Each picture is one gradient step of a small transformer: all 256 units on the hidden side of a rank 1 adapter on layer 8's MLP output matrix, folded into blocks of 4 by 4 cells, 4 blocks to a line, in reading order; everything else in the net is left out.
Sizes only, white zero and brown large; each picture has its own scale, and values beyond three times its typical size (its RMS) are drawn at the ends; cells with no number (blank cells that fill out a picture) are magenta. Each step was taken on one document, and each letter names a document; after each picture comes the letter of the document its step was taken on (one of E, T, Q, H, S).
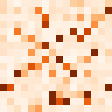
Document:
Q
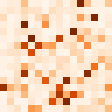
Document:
Q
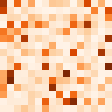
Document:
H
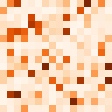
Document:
H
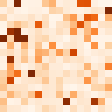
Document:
H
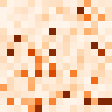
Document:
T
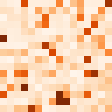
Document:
Q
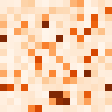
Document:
Q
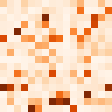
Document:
Q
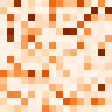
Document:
H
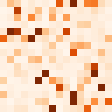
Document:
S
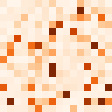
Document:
T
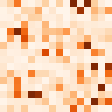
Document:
S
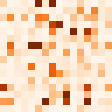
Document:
T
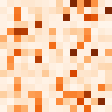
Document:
S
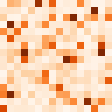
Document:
H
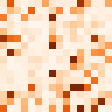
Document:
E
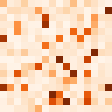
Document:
Q
